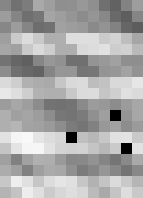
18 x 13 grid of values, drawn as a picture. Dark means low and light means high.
There are three isolated cells, each far lower than the cells round it. Stripes running across repeat 4 times from top to bottom. The bottom left is the ninth with the highest average. The bottom right is the roughest part.
